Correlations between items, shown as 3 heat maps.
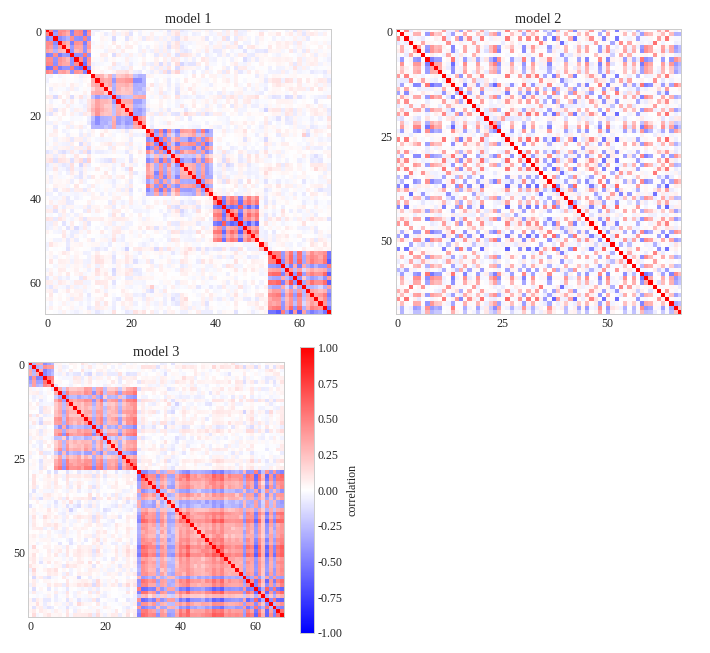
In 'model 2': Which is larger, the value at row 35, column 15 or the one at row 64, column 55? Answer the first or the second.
the first
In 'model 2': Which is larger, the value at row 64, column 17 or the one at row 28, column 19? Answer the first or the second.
the first
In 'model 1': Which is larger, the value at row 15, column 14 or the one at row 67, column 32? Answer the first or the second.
the first
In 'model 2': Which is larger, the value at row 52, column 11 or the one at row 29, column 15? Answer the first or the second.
the second
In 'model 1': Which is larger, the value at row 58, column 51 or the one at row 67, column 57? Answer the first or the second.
the first
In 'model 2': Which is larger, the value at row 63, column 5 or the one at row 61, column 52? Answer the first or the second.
the first
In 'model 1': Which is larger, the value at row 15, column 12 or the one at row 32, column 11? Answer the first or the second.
the first
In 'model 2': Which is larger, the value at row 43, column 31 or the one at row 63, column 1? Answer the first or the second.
the second
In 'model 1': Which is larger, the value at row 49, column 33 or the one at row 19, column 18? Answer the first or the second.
the second
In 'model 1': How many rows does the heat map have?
68
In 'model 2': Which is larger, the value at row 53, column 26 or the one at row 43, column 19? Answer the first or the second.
the second
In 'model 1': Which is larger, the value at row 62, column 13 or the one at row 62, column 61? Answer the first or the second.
the first
